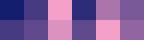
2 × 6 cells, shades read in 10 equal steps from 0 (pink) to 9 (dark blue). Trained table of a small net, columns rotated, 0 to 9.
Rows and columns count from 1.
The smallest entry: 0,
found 2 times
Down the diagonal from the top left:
9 6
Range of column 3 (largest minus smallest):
1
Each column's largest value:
9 7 1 8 3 5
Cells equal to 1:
1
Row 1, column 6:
5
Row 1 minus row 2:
2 1 -1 2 3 1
